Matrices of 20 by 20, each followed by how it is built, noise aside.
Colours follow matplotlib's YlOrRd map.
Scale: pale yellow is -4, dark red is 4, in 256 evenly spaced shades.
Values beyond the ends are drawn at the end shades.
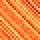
Toeplitz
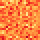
low rank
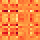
low rank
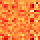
low rank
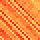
Toeplitz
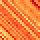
Toeplitz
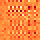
low rank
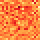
low rank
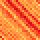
Toeplitz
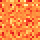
low rank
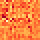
low rank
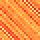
Toeplitz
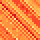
Toeplitz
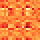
low rank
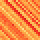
Toeplitz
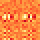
low rank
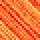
Toeplitz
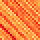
Toeplitz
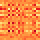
low rank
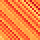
Toeplitz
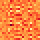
low rank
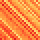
Toeplitz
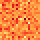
low rank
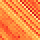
Toeplitz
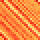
Toeplitz
